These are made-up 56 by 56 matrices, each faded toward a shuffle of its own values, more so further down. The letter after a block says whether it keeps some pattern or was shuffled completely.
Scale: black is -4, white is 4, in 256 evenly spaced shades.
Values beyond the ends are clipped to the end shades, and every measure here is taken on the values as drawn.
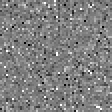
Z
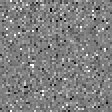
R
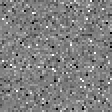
R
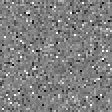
Z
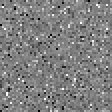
R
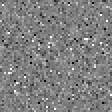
Z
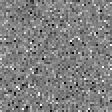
R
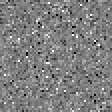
Z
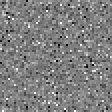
Z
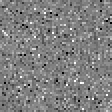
Z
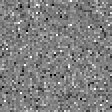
Z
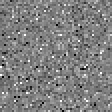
R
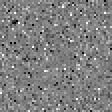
R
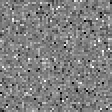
Z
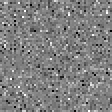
R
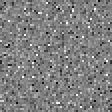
Z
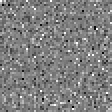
R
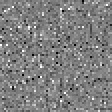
R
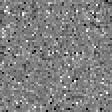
R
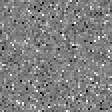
Z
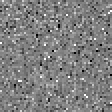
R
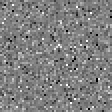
Z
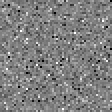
Z
